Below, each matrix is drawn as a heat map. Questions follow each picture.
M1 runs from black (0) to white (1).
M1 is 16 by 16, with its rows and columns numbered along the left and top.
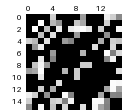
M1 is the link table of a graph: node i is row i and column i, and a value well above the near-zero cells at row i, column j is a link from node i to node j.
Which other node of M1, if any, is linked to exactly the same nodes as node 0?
node 6
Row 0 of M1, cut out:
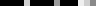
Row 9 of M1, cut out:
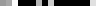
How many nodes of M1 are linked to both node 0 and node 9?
1
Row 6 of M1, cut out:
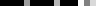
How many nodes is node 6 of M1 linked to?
5
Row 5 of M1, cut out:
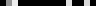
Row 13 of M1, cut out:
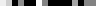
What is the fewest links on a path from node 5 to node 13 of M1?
2
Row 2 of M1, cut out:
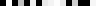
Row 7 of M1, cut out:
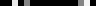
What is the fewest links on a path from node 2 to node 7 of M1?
1
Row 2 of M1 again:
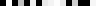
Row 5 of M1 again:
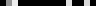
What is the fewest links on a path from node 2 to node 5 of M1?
1
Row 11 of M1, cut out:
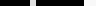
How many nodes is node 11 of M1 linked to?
3
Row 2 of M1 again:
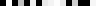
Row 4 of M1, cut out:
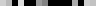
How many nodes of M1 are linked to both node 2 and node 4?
5
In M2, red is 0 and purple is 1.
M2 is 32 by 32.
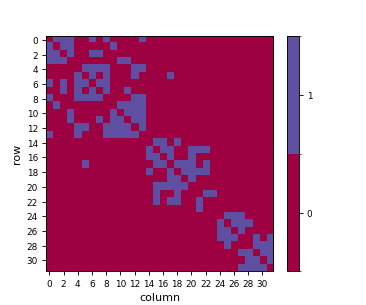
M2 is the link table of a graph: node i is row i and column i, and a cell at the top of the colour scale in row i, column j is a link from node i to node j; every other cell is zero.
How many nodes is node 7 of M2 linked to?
5
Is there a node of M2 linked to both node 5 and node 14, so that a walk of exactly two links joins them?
no
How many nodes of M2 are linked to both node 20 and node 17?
4
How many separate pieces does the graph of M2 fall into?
2
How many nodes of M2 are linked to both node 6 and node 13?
3
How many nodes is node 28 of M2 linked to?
4
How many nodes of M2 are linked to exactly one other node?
1
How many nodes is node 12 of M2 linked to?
7
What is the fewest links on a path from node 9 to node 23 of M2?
6
